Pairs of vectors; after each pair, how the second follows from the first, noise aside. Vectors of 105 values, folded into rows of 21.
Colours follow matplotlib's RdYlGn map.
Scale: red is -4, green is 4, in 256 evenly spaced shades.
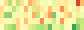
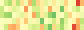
sign-scrambled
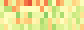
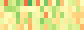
sign-scrambled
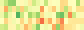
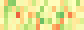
sign-scrambled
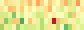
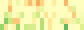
partly zeroed
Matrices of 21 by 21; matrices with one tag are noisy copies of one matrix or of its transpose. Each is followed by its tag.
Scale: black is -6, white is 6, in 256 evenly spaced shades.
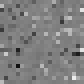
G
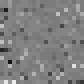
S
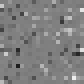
G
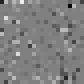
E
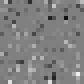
G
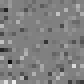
S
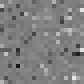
G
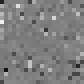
E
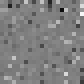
S
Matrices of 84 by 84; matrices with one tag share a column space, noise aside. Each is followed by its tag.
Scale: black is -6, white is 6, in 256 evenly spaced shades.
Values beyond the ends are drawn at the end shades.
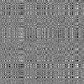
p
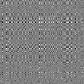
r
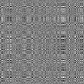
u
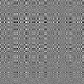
r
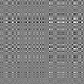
r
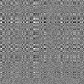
r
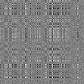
p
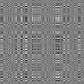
u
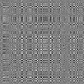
u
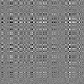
r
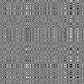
p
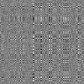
u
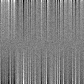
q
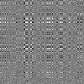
r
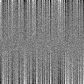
q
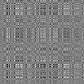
p
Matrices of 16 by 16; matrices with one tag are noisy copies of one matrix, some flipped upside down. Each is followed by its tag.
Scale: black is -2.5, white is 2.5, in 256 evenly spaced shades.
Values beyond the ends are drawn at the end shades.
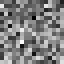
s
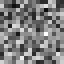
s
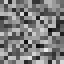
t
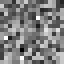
s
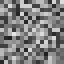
t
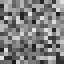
s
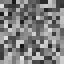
s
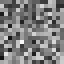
s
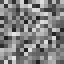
t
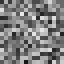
t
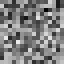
s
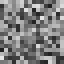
s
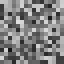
s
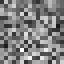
t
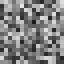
s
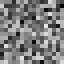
s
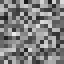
t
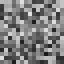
s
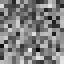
s
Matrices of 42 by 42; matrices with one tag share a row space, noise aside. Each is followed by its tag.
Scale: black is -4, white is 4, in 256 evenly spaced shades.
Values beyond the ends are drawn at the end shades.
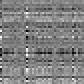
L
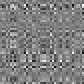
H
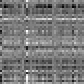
L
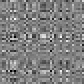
H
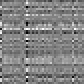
L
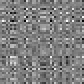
H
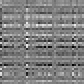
L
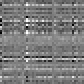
L
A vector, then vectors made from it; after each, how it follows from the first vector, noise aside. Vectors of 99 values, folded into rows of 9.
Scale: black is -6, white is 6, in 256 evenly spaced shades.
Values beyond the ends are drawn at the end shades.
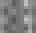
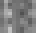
reversed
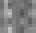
reversed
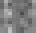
reversed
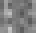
reversed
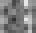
scaled up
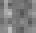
reversed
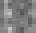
reversed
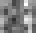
scaled up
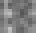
reversed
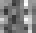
scaled up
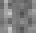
reversed
